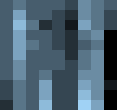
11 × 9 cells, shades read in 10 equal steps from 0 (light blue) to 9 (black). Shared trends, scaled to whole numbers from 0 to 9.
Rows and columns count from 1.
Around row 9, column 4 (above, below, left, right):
4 2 5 6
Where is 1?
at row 3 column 2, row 10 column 7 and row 11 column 4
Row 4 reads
5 2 5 5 6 7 4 3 9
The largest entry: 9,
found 7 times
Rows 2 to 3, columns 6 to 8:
7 3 4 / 8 2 4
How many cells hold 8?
2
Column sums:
59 31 53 46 63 72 31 36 88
